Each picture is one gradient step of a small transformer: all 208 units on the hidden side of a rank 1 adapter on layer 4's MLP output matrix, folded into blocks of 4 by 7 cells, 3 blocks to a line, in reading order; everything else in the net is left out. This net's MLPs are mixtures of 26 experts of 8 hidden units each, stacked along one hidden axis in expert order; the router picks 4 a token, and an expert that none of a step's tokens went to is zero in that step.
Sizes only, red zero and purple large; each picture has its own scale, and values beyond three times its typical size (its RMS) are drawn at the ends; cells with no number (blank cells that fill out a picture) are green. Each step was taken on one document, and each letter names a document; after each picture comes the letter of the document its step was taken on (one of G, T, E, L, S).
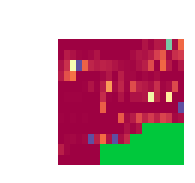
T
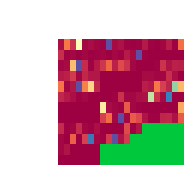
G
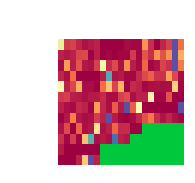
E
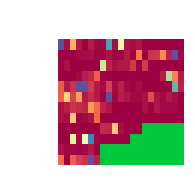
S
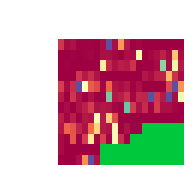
S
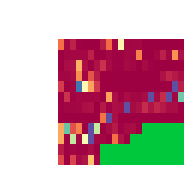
S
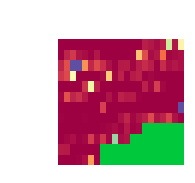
T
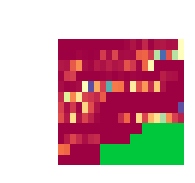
T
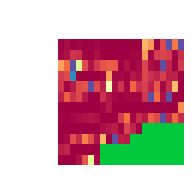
T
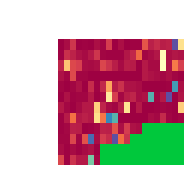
E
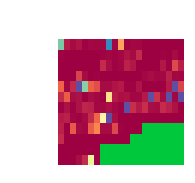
S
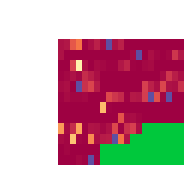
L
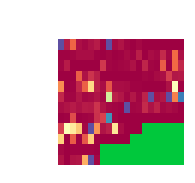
S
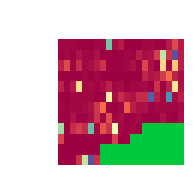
E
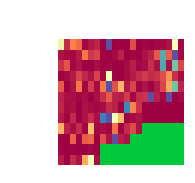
E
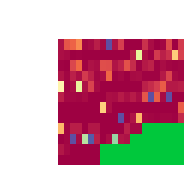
L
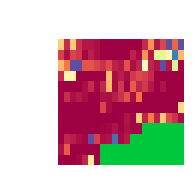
T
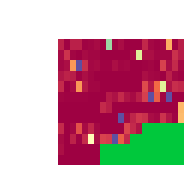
L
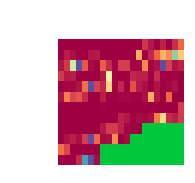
T
